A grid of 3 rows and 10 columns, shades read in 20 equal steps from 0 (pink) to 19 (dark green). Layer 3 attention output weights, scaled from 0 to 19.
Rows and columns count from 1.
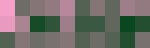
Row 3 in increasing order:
9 9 10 10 11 11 13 13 13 17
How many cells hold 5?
1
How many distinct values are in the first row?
8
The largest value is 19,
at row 2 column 9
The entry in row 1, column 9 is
7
